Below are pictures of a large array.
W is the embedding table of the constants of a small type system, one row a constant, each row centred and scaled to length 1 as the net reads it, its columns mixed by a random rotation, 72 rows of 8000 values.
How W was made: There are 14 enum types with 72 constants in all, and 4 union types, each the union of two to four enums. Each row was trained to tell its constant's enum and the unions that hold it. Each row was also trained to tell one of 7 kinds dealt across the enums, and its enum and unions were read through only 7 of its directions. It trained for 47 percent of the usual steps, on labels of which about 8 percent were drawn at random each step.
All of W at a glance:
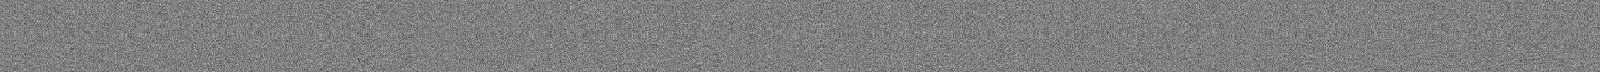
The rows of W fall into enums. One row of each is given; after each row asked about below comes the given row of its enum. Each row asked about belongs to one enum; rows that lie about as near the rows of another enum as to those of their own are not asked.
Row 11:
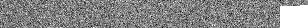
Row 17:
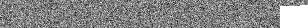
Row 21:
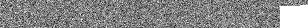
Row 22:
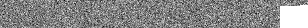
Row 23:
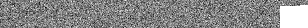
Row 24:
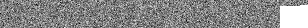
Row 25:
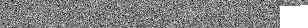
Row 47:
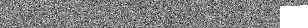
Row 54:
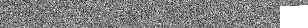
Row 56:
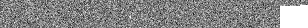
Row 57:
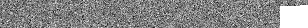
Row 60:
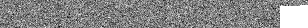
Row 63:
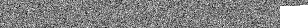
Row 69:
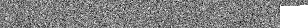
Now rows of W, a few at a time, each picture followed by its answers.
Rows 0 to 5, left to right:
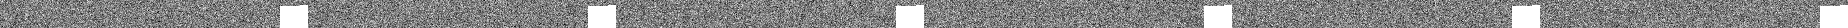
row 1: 24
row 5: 69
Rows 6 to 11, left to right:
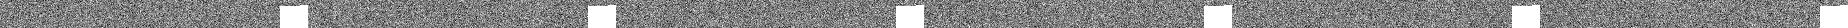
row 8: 21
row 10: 69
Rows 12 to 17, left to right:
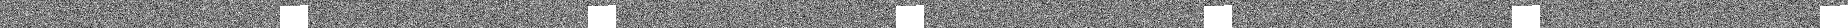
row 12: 69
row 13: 57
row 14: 60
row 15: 63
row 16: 21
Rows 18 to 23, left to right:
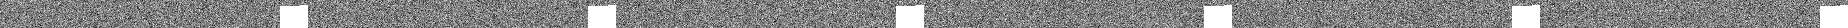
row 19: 56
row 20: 11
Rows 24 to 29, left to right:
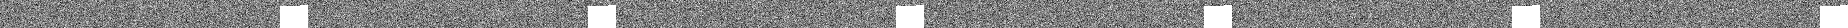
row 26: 60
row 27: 57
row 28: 23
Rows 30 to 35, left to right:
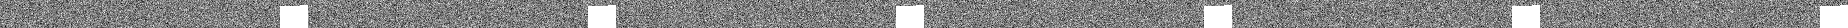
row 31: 17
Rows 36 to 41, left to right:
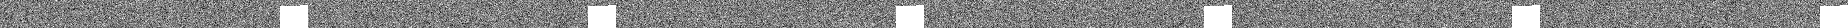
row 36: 60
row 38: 21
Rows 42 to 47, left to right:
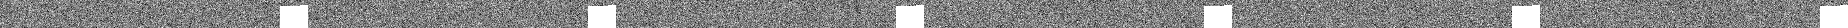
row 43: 23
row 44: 22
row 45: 69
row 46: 47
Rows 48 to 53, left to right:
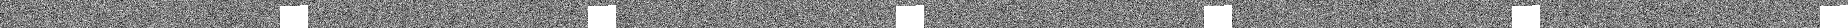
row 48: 23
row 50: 11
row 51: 56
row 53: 60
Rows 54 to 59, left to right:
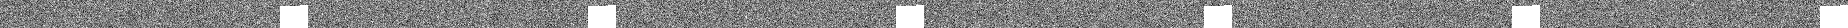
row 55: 22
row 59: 47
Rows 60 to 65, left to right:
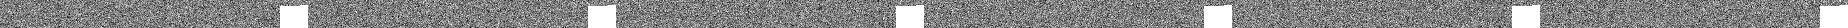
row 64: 17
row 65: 11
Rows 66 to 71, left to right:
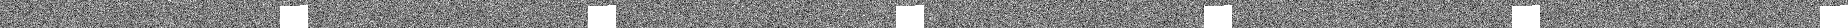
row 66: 54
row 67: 24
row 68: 11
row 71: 23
